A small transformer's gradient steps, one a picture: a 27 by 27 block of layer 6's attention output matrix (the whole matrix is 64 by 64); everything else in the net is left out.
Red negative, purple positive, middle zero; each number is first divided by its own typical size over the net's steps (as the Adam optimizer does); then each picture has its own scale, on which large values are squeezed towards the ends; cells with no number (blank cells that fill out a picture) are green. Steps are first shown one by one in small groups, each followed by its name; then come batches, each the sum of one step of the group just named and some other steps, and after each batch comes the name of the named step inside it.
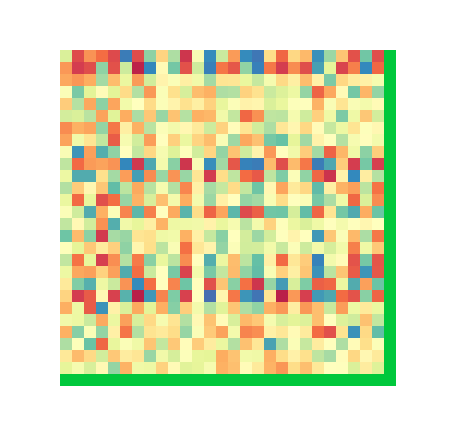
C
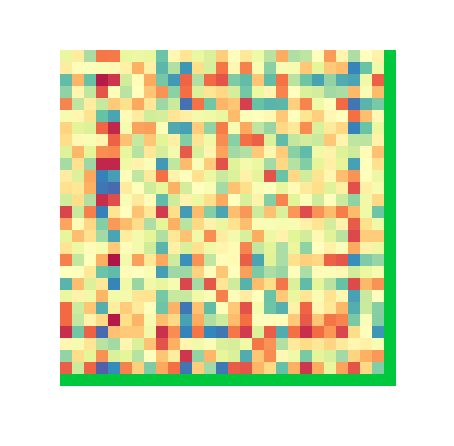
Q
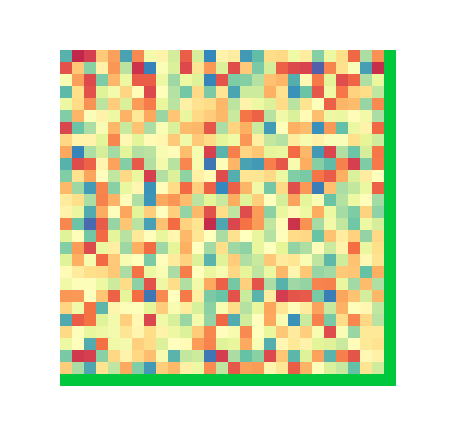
C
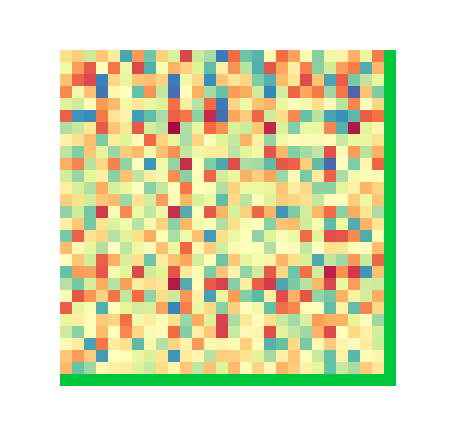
C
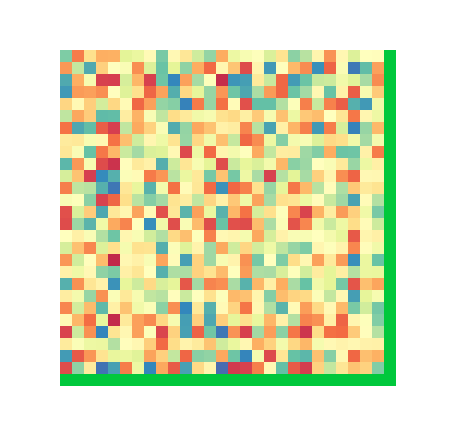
Q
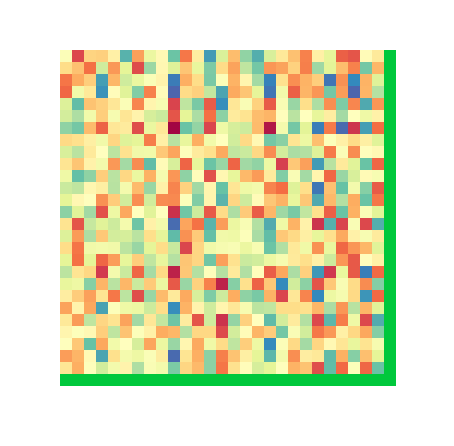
C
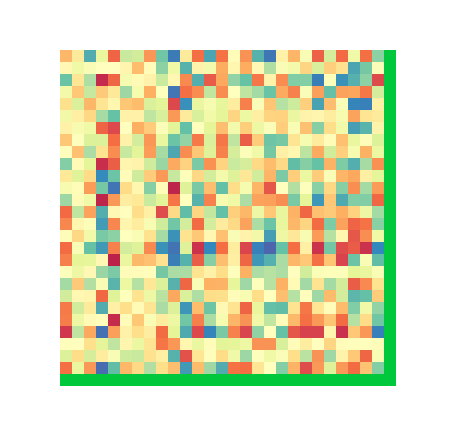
Q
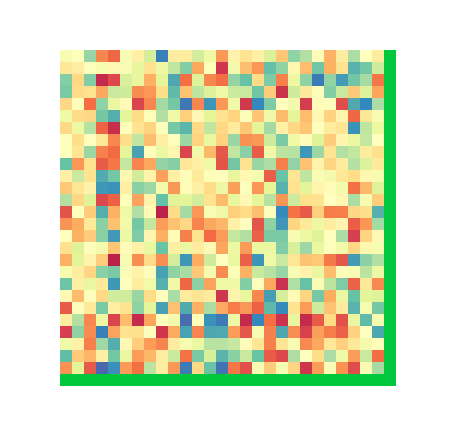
Q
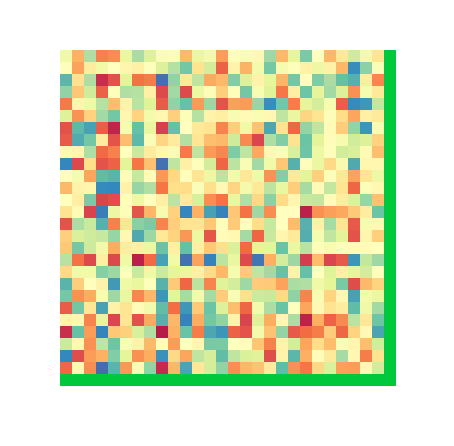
Q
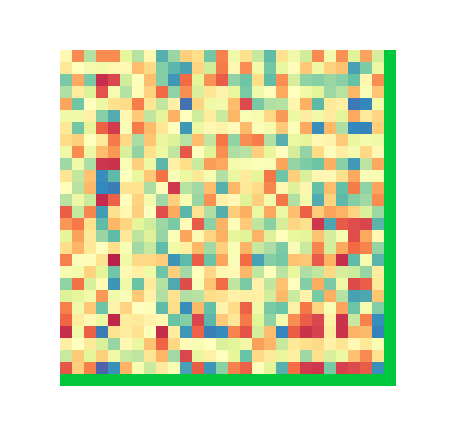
Q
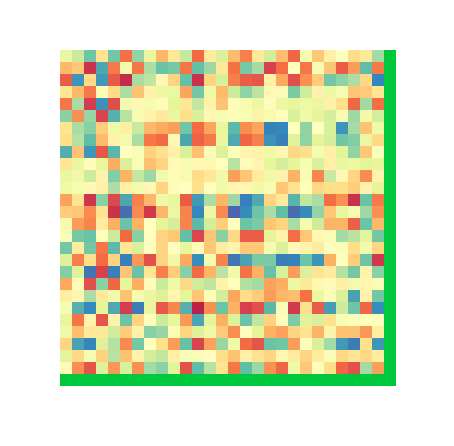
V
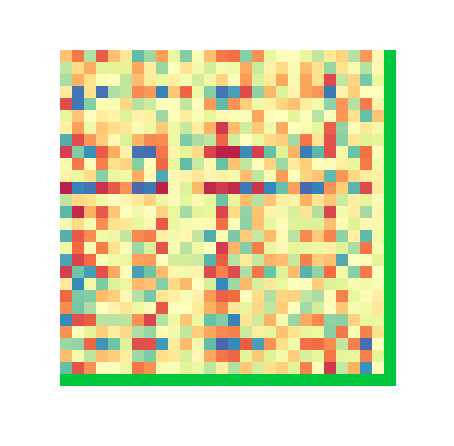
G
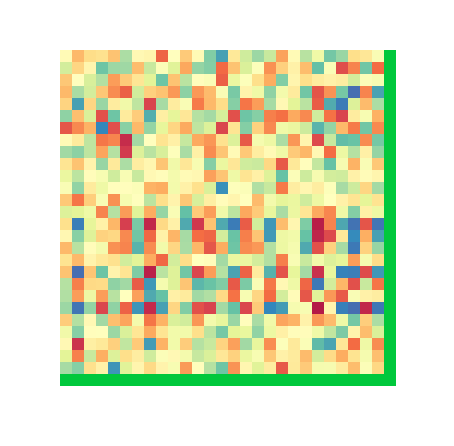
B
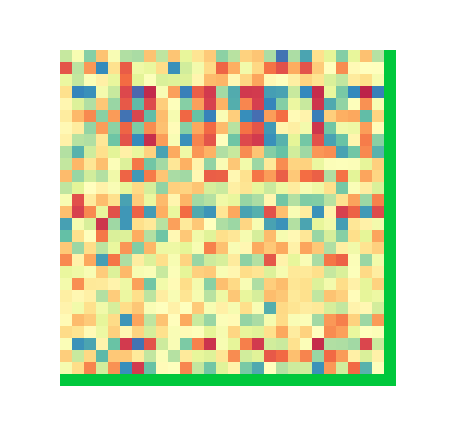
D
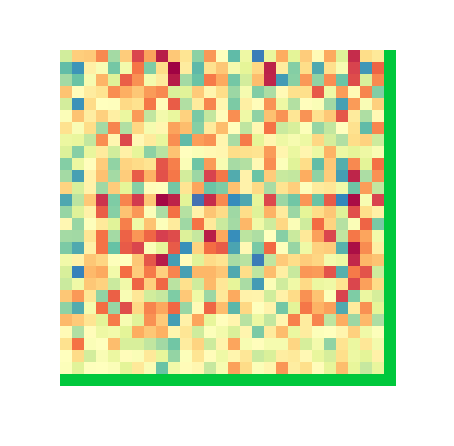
B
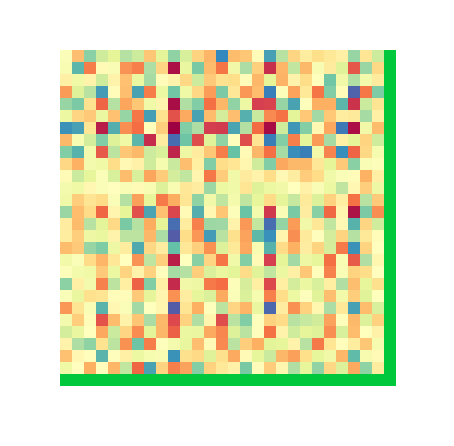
D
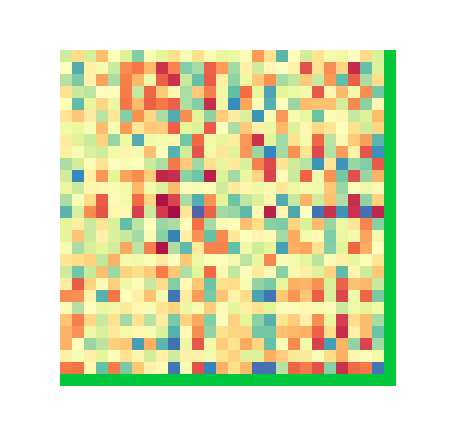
D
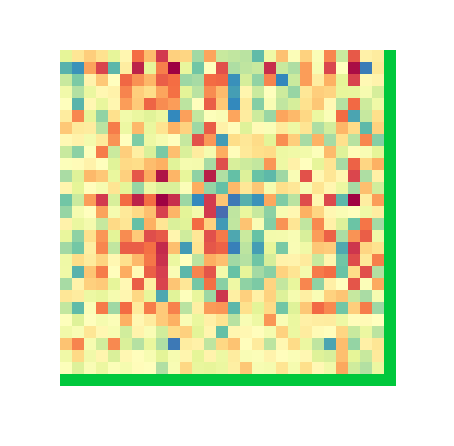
B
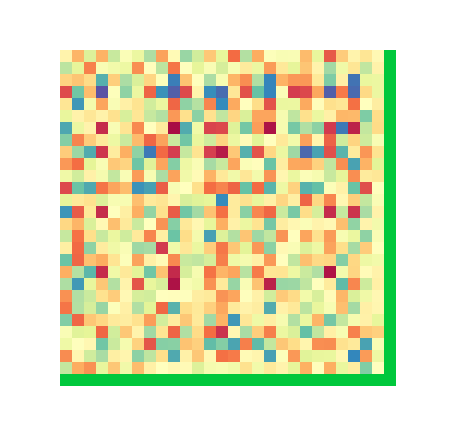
G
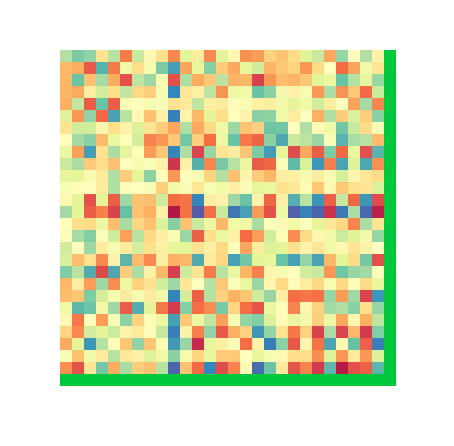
V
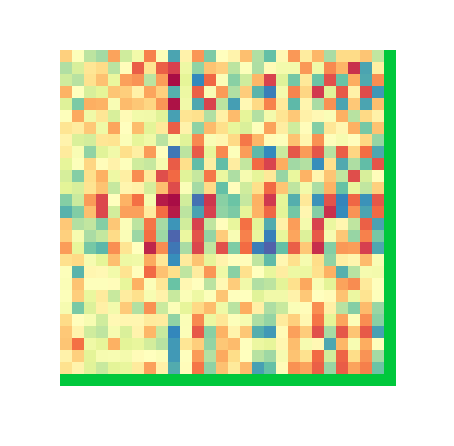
B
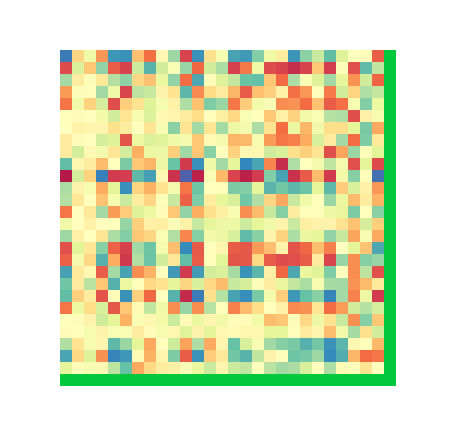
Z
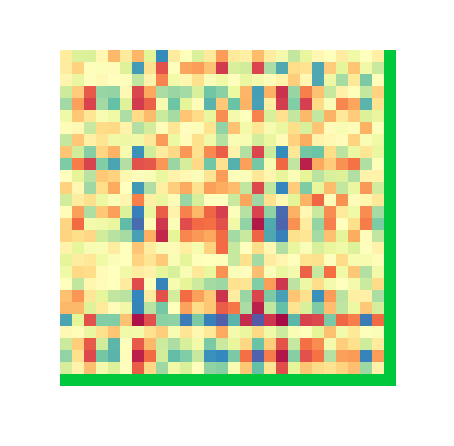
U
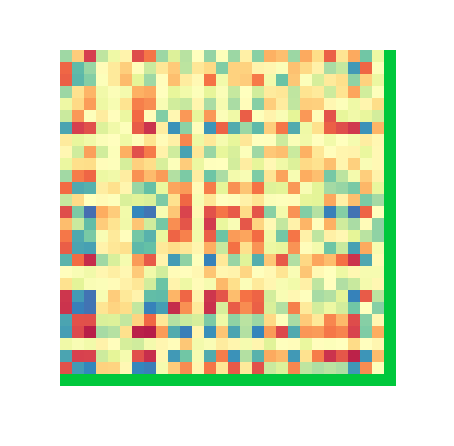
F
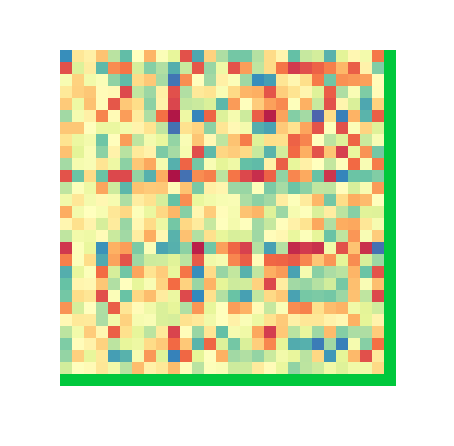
Z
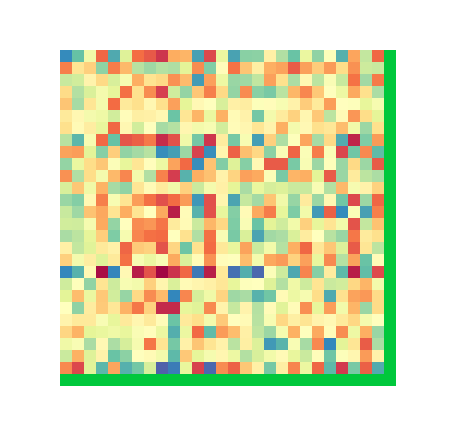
Z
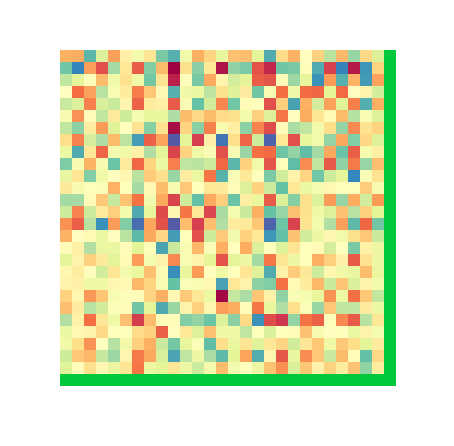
U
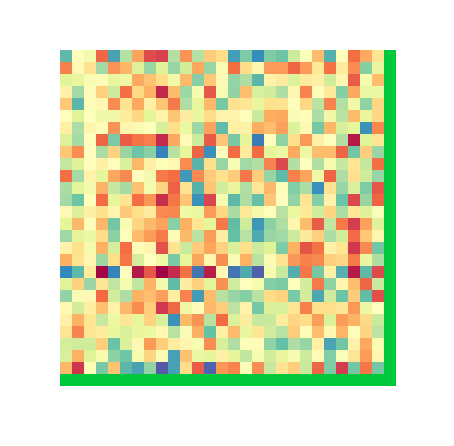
Z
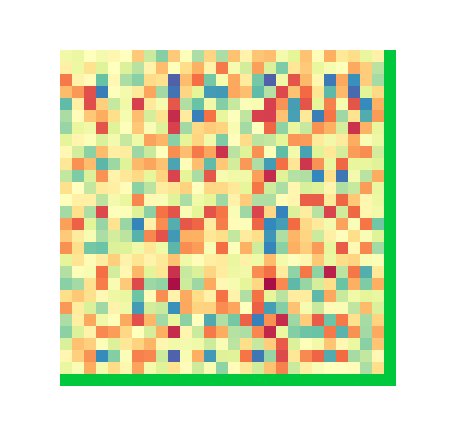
U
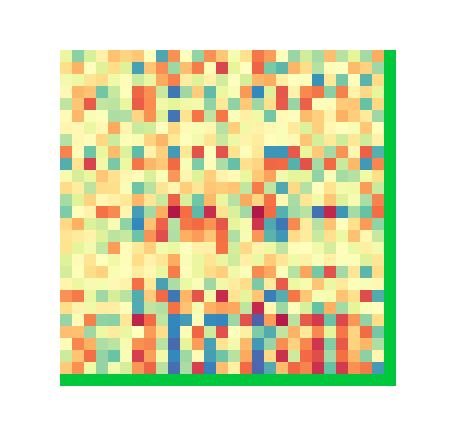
U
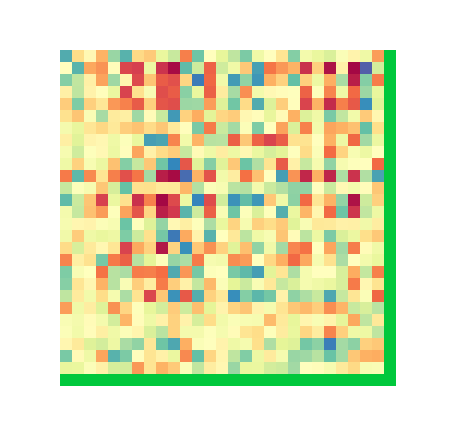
Z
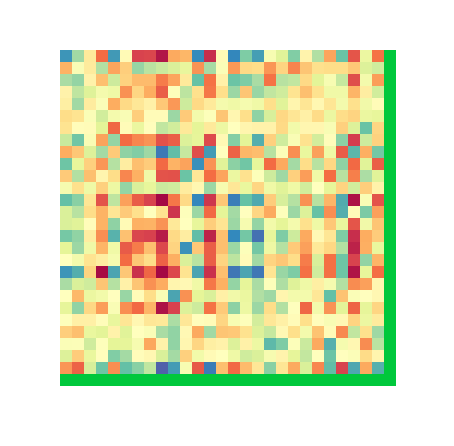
Z
